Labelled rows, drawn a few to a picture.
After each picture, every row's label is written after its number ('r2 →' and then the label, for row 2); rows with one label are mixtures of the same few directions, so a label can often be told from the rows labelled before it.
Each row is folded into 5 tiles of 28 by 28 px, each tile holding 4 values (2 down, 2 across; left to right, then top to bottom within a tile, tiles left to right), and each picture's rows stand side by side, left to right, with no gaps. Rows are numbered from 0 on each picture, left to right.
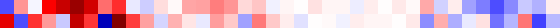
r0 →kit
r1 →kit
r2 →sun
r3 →kit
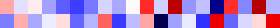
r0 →kit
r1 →sun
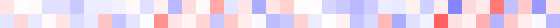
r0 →kit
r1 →sun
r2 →kit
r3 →sun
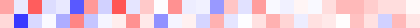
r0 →sun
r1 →sun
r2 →kit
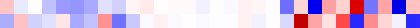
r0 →kit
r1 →kit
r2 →sun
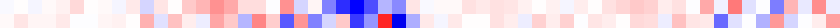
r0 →sun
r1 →kit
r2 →kit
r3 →kit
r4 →kit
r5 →sun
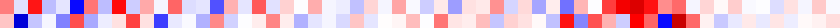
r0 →sun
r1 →sun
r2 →sun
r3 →sun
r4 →kit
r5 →sun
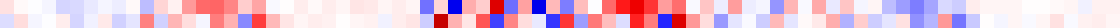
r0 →kit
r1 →kit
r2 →kit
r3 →sun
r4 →kit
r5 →sun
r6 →kit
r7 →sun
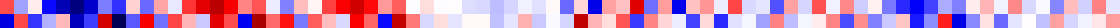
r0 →kit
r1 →kit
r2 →kit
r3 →kit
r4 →sun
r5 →sun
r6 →kit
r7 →sun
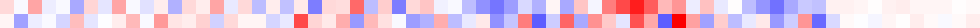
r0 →sun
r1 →sun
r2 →sun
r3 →kit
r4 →kit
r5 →kit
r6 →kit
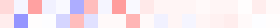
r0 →sun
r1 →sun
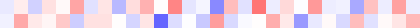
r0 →sun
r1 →sun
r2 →sun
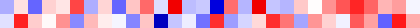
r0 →sun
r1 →sun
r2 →kit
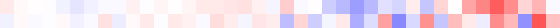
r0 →kit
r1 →kit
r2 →kit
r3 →kit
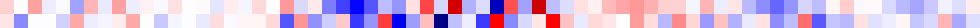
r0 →sun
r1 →sun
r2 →kit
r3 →sun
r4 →kit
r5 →kit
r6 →kit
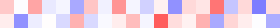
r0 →sun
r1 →sun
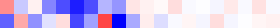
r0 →kit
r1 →sun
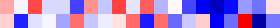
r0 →sun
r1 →kit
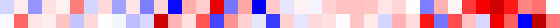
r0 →sun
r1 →sun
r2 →kit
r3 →kit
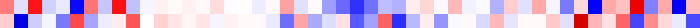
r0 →sun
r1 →sun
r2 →kit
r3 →sun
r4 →sun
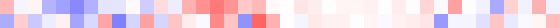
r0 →kit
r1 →kit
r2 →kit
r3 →sun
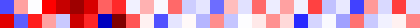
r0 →kit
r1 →sun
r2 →sun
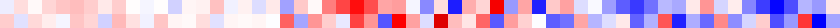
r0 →kit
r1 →sun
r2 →kit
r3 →sun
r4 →kit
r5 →kit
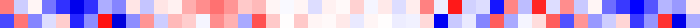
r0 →kit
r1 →kit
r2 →sun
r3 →sun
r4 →kit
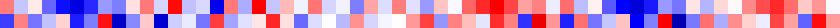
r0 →kit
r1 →sun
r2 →sun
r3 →kit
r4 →kit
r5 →kit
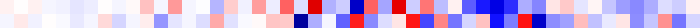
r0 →kit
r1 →sun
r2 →sun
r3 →kit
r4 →kit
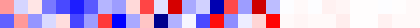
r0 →kit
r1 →sun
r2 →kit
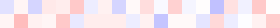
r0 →sun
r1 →sun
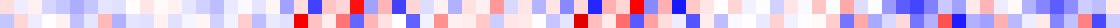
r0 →kit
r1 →kit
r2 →sun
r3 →sun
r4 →sun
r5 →sun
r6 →kit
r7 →kit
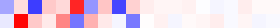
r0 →sun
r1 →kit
